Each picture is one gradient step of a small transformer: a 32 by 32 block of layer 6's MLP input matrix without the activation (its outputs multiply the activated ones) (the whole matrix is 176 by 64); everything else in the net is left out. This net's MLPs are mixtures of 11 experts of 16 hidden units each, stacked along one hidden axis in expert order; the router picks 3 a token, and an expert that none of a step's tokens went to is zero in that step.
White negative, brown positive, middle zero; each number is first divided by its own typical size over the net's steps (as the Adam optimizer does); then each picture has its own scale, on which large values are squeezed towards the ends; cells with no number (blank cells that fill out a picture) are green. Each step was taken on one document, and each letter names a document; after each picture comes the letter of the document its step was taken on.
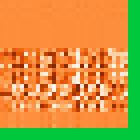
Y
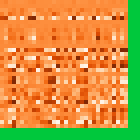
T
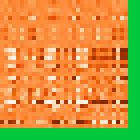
T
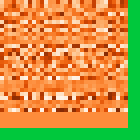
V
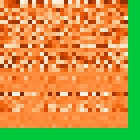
V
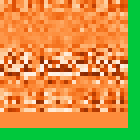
V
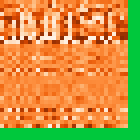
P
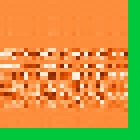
Y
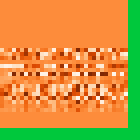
Y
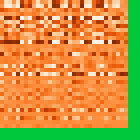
P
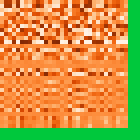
P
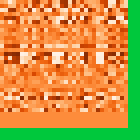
V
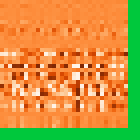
Y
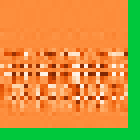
Y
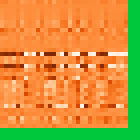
Y
